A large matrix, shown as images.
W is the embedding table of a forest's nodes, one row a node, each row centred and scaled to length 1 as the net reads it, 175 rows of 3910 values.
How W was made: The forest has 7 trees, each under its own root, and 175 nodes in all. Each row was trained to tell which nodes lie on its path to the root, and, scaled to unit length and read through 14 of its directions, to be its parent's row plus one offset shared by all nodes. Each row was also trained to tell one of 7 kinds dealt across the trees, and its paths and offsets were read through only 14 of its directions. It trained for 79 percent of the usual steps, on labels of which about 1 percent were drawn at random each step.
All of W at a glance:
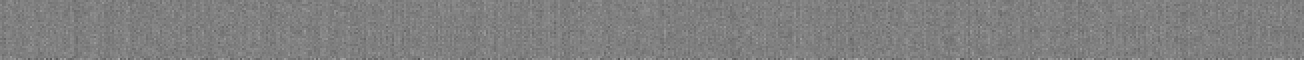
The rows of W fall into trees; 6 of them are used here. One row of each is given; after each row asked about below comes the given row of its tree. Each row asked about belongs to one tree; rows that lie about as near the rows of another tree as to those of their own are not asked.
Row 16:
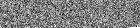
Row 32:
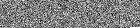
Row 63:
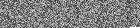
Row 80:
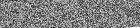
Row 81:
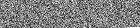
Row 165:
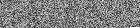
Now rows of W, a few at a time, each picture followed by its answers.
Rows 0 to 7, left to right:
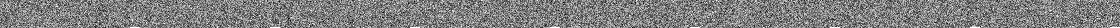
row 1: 16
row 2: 63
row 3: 80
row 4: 32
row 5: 81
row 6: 63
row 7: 80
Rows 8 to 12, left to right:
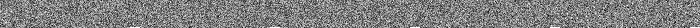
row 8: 81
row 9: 81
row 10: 32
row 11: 63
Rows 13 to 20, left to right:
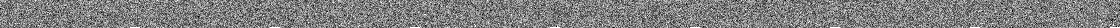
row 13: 81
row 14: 81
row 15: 63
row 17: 32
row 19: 63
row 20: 81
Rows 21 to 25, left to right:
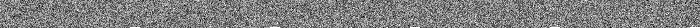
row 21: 81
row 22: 80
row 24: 80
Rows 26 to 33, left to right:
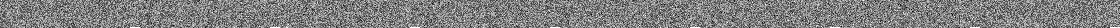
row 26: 32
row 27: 63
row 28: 16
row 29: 165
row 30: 32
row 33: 32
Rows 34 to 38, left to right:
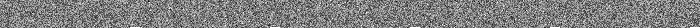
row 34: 32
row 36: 63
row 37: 63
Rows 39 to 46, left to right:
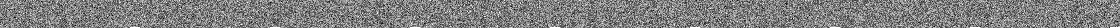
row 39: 80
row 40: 81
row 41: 80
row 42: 16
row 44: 80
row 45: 63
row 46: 32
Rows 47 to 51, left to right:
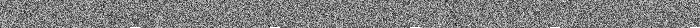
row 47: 81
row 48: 63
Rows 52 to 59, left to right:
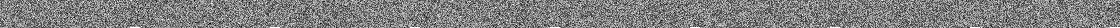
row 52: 81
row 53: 63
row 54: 81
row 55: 32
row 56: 32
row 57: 81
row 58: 32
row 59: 81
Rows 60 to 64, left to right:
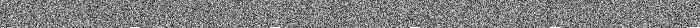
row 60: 32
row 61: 63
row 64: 81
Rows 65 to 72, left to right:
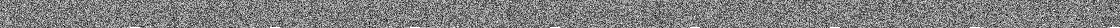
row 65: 81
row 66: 165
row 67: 32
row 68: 32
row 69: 80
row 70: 81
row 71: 81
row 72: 81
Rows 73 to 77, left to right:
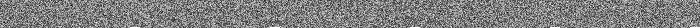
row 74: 16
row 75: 81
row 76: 63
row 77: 80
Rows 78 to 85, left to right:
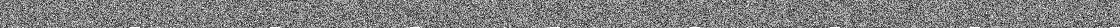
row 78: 63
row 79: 63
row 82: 80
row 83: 32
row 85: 63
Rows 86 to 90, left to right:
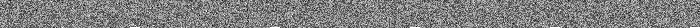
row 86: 81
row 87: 80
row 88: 81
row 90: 165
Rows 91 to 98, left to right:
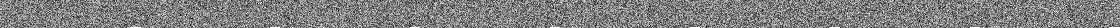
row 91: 16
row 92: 32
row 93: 63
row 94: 63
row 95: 32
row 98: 32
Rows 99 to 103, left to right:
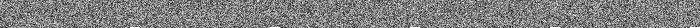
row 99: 32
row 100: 81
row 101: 63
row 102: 32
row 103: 63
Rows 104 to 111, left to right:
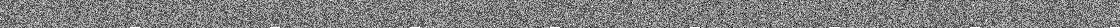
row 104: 63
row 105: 16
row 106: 63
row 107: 32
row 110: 32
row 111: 32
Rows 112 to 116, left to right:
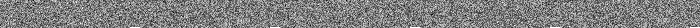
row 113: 165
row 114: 63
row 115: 32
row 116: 165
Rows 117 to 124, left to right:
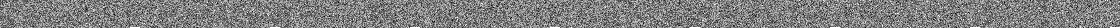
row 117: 63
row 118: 81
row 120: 81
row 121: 81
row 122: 165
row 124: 32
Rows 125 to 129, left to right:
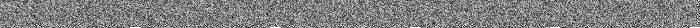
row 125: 32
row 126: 63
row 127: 63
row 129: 80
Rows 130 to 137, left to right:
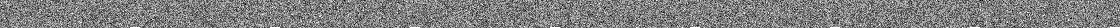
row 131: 165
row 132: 16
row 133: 32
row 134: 63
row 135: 16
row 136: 81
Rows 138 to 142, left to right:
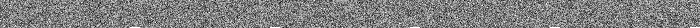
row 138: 80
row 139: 32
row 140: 80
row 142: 81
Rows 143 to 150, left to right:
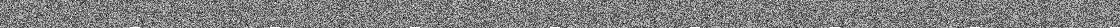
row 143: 80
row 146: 81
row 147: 165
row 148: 32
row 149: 32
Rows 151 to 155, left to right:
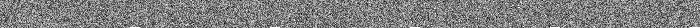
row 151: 32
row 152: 63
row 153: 81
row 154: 63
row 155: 80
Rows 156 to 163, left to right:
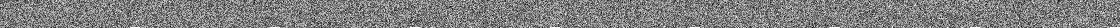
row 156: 63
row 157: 81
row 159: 32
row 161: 81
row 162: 81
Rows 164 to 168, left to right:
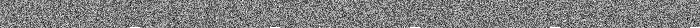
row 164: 81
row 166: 63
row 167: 63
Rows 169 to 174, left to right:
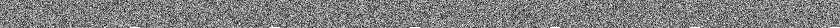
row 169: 80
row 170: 63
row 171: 165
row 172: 32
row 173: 16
